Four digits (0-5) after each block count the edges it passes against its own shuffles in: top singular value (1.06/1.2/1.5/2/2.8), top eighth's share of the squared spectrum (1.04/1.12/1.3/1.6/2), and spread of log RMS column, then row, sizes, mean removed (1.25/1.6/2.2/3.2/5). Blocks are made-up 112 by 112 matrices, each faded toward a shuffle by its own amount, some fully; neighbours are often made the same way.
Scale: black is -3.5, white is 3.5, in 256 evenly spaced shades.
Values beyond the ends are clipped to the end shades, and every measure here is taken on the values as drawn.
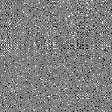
4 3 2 2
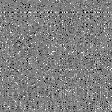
4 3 1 2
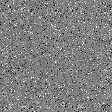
3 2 0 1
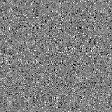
4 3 2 2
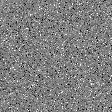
1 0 0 0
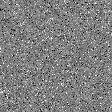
2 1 0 0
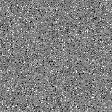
3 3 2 1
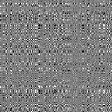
5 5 4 4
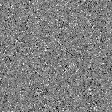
3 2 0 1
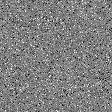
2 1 0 0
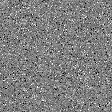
2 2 0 0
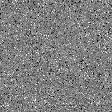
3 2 0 0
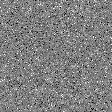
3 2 0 0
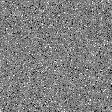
2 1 0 0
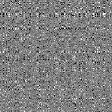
4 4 3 3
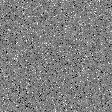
0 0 0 0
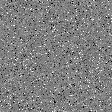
0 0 0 0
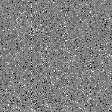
4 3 2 1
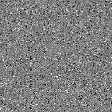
3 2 1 1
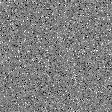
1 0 0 0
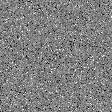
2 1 0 0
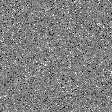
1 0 0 0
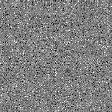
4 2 1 1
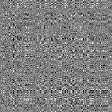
5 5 3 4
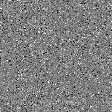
3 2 0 0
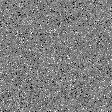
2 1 0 0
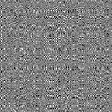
5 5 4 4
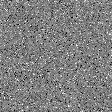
1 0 0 0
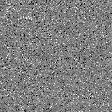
3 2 1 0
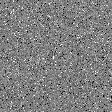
1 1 0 0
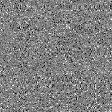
4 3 2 2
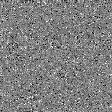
3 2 0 1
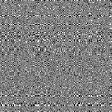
5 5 3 4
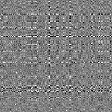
5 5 3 4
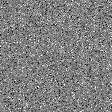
1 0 0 0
